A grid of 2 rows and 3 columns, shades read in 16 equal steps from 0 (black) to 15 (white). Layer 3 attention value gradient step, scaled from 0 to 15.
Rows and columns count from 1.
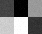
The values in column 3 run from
3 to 9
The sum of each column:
16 15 12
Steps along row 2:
up down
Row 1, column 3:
9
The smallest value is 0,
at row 1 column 2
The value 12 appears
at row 2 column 1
